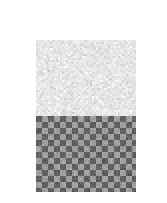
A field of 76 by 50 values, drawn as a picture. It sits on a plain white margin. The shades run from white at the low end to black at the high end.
The table splits into 2 rows of 1 panel. Panel 1,1: very low, fine-grained, faint in contrast. Panel 2,1: middling, checkered, strong in contrast.
